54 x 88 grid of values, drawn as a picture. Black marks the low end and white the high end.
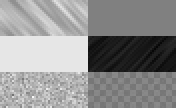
The table splits into 3 rows of 2 panels. Panel 1,1: high, slanting down to the right. Panel 1,2: middling, flat. Panel 2,1: very high, flat. Panel 2,2: very low, slanting up to the right, faint in contrast. Panel 3,1: high, fine-grained. Panel 3,2: middling, checkered, faint in contrast.
